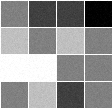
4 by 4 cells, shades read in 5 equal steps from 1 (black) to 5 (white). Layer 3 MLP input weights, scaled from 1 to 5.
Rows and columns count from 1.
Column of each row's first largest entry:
1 1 1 2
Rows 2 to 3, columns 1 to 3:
4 3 4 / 5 5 3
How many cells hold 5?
2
